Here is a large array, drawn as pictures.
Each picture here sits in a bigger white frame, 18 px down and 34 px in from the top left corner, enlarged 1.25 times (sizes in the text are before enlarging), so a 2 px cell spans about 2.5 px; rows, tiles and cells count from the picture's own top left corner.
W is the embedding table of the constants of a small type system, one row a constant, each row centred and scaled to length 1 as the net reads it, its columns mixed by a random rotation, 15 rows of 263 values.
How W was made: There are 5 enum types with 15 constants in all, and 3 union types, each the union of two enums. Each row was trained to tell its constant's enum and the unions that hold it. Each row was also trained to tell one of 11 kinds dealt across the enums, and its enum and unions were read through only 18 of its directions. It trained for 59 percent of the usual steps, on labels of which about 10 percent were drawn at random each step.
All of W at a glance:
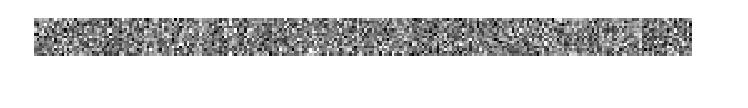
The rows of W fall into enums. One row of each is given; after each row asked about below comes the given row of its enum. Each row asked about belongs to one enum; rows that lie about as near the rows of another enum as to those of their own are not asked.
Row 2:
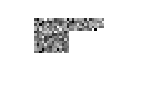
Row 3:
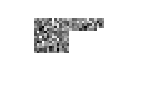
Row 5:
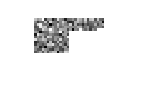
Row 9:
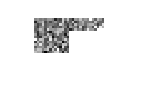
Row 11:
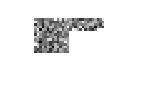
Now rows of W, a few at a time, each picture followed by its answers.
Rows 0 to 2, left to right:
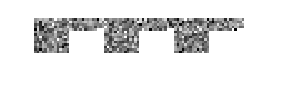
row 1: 2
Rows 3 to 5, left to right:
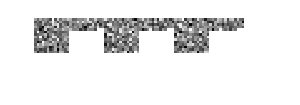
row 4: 5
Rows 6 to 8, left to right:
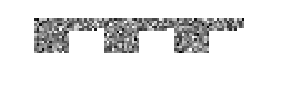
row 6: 2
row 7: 5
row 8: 2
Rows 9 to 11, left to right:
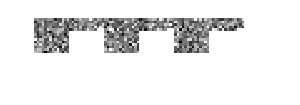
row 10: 9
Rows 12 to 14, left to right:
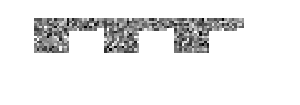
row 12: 3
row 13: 11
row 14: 11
